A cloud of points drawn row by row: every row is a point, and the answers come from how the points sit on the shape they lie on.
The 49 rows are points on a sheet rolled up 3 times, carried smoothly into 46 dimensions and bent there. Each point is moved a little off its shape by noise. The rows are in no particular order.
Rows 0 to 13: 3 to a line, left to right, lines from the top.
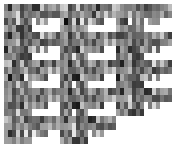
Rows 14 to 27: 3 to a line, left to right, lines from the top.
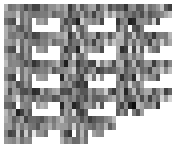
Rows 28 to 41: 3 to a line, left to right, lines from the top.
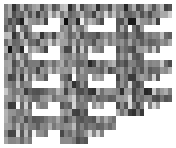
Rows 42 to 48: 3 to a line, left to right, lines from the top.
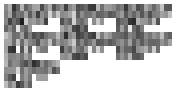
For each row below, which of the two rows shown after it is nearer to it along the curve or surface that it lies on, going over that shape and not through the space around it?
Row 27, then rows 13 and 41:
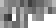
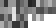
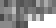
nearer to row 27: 13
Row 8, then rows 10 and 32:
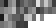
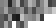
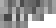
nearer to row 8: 10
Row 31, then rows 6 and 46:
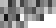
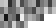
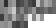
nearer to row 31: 6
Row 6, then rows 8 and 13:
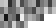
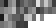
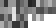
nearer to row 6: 8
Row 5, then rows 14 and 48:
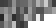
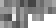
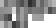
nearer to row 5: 48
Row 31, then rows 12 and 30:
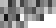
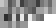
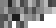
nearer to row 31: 30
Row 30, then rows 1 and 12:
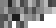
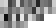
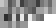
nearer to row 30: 1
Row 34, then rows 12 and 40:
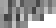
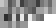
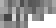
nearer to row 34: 40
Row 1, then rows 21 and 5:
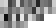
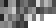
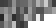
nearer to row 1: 5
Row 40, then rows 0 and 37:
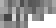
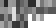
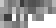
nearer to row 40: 37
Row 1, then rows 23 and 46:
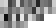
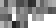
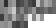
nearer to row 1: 23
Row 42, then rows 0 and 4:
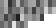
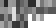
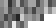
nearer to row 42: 4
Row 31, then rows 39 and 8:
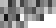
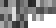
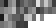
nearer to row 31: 8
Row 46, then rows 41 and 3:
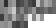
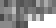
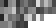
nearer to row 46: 41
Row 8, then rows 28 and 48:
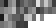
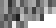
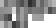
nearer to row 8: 48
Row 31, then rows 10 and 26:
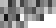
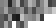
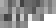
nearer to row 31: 10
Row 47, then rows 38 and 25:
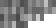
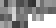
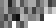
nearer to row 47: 38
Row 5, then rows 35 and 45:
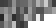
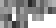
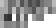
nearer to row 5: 35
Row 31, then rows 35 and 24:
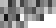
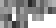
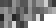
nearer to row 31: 24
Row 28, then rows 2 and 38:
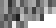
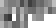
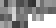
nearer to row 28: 2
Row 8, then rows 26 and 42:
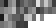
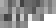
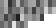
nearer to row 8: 42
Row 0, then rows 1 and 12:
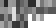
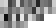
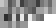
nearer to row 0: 12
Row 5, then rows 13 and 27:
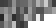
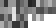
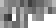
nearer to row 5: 13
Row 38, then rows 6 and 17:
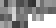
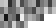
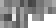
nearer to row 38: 17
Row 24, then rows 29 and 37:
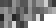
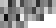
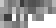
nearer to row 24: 29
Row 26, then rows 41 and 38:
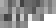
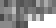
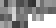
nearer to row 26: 38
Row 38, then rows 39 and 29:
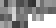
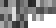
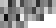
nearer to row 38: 39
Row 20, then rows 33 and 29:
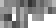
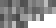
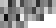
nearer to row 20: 29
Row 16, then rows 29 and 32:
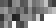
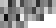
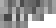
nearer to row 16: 29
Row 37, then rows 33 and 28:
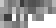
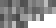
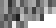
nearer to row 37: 28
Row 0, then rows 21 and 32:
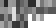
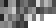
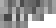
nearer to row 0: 21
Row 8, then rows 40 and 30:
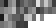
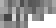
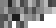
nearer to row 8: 30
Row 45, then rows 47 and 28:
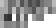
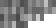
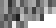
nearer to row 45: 28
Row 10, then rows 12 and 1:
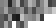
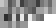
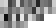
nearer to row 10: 1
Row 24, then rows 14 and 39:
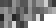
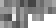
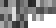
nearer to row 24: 39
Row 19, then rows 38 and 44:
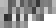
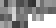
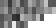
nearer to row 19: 44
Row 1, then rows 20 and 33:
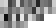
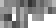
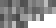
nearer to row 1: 20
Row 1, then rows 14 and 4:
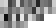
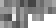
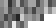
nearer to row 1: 4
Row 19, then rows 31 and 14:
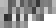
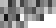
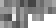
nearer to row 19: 14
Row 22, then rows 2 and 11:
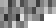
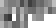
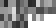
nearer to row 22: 2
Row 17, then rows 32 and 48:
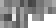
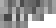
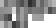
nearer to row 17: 32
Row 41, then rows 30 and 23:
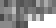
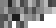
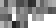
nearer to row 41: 23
